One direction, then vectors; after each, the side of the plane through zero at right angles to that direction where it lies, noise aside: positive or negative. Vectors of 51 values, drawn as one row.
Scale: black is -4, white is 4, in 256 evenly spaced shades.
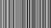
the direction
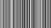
positive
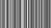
negative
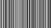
positive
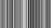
negative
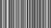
positive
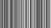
negative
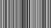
positive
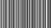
positive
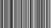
negative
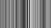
positive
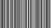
negative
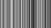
positive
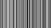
positive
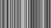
negative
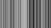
positive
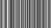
positive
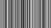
positive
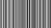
positive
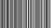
negative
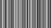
positive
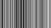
negative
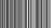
negative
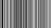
negative
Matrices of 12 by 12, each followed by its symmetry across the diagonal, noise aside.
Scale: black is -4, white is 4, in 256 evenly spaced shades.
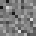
symmetric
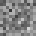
symmetric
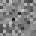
symmetric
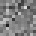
antisymmetric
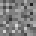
antisymmetric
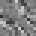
antisymmetric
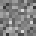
symmetric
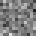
antisymmetric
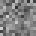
antisymmetric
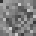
symmetric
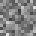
symmetric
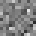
symmetric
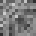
symmetric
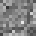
symmetric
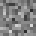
antisymmetric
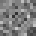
symmetric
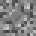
symmetric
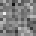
antisymmetric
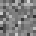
antisymmetric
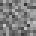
antisymmetric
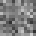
antisymmetric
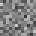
antisymmetric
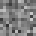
antisymmetric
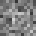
symmetric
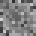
symmetric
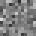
antisymmetric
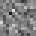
antisymmetric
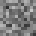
symmetric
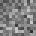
symmetric
